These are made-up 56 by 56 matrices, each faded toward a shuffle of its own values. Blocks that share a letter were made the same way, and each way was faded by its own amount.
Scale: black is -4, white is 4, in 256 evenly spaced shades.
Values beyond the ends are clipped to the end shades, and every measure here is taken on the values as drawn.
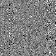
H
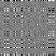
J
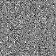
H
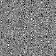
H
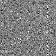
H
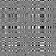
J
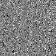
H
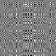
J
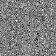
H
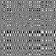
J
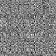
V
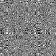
V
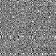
V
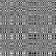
J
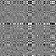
J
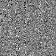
H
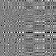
J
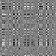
J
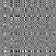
J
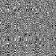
V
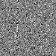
H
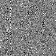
H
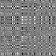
J
